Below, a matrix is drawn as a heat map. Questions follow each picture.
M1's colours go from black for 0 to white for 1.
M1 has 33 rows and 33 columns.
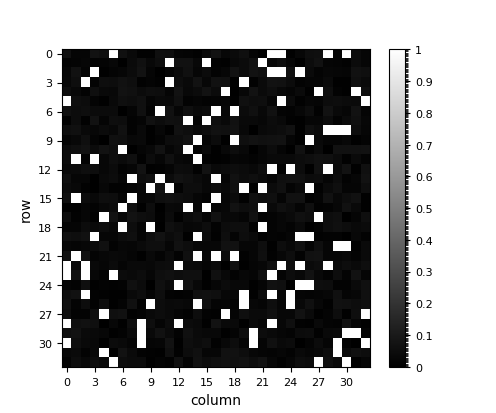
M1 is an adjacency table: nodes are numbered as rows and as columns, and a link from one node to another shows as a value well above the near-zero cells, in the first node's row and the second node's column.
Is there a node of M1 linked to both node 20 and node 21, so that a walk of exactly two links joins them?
no
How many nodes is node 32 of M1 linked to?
3
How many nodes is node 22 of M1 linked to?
6
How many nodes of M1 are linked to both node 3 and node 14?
2
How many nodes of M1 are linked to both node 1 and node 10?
0
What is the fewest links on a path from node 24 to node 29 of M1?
4
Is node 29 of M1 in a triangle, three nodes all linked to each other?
yes
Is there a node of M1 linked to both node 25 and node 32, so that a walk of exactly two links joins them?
no
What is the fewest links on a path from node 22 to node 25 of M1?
1
